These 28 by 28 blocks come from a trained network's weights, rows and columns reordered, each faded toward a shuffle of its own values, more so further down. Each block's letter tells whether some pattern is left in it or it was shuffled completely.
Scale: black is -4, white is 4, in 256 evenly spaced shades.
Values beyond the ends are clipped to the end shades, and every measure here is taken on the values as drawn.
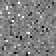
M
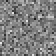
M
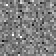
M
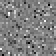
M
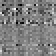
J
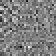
J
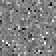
M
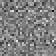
J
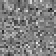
J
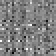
J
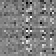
J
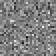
J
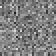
J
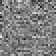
J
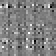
J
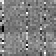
J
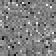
M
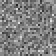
M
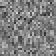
J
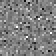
M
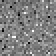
M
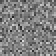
J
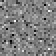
M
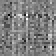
J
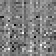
J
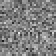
J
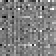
J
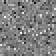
M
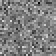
M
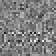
J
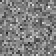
M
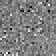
M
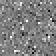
M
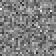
M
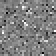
M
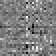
J
